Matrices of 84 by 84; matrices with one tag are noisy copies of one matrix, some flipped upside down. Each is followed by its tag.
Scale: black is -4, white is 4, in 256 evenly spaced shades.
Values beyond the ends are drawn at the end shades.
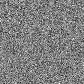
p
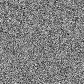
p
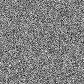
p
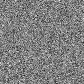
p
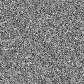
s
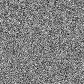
p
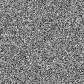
s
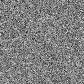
s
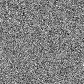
p
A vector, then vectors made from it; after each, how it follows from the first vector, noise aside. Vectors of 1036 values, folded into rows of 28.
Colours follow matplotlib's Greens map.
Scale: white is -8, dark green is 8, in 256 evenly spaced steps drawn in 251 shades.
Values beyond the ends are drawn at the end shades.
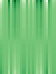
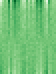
copied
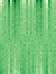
copied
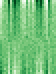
scaled up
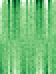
scaled up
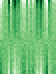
scaled up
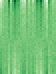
copied
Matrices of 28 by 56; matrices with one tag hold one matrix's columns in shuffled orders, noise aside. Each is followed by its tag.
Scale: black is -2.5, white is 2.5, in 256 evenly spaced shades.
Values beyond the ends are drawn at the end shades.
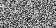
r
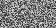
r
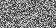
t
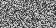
t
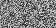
r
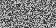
t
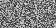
r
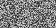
r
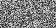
r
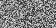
t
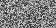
r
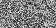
r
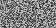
r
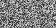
r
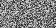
r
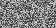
r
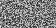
r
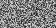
t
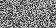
r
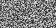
t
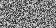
t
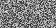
r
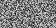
t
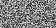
r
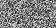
t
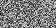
t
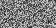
t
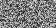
t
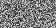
t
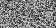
t
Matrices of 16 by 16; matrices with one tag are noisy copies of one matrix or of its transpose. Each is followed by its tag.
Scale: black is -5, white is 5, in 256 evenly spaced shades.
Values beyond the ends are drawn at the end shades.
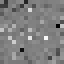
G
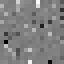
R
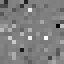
G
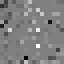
G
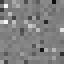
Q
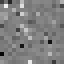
Q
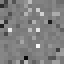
G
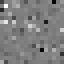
Q
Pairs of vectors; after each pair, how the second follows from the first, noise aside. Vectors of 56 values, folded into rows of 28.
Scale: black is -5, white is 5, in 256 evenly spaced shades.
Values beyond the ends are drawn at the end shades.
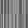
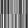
scaled up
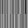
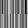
scaled up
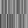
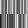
scaled up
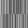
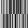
scaled up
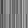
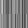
negated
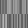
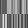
scaled up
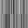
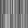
negated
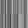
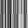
scaled up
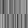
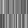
negated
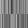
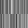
negated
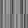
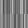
negated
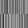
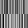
scaled up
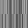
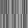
negated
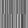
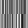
scaled up
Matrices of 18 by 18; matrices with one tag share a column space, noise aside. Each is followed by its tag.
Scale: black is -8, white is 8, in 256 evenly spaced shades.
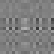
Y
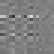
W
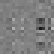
Y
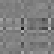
Y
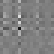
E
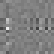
Y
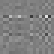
W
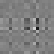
Y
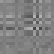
E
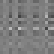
E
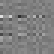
W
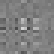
Y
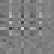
E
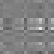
Y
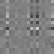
E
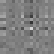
E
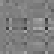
Y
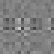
Y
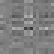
E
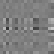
Y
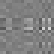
Y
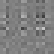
E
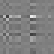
W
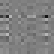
W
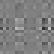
Y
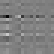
W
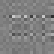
W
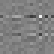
W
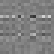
W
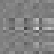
Y
